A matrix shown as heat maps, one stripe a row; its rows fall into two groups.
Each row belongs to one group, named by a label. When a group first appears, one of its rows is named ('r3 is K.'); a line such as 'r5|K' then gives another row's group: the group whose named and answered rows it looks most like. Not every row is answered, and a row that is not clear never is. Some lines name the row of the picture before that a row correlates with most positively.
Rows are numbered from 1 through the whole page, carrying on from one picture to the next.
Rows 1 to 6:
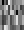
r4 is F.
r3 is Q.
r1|F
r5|F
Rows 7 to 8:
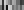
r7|Q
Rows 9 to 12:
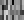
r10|F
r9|F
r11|Q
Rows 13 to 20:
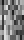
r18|Q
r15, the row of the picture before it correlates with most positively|9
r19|Q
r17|Q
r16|Q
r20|Q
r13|F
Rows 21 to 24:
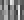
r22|Q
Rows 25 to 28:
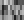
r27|F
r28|Q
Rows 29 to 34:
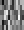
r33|F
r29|F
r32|Q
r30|F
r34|F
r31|Q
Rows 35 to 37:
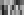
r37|F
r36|F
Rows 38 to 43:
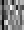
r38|F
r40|F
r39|Q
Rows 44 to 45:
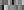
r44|F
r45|Q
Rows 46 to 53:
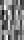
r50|F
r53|Q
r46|Q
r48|F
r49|F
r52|Q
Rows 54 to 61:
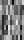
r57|F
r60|F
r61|Q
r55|Q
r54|F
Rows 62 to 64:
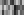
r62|F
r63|Q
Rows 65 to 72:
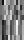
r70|F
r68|Q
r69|F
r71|F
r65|Q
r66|Q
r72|F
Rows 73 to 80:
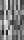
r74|Q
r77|Q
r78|Q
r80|Q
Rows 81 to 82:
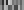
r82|Q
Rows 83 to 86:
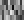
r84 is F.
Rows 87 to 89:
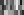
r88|F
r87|F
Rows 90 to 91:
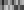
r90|F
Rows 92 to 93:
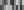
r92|F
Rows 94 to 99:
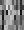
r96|F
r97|Q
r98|Q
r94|Q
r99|Q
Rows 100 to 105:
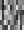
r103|Q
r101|F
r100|Q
